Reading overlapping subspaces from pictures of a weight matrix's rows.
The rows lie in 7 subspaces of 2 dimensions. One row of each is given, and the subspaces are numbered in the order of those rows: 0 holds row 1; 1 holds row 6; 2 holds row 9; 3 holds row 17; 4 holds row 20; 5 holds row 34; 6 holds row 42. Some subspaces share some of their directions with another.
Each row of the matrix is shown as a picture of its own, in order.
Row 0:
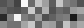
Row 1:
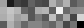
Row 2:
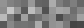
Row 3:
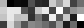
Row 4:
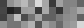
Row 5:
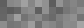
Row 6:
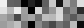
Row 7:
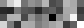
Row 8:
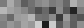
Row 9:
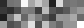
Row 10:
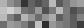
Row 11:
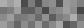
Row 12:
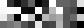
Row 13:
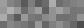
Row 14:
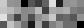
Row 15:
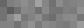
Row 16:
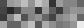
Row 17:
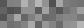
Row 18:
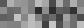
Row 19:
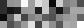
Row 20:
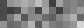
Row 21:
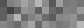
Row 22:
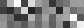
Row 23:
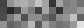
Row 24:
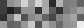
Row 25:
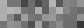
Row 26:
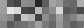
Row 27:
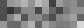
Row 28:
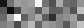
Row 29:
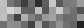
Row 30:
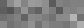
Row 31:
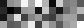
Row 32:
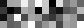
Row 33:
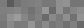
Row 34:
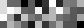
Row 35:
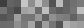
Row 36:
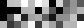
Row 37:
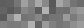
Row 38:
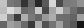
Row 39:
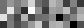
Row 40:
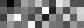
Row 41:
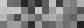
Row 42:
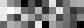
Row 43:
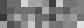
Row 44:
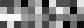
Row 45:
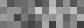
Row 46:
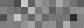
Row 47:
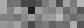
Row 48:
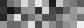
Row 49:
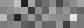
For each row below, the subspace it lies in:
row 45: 6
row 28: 5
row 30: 4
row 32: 6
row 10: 6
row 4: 2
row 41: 1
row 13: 1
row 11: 3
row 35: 3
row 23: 4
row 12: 2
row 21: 5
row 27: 3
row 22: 4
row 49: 4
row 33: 0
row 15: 5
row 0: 4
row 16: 3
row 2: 1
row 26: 2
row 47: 1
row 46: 4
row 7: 3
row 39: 1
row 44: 5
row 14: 2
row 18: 6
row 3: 0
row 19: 5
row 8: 6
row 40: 0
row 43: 2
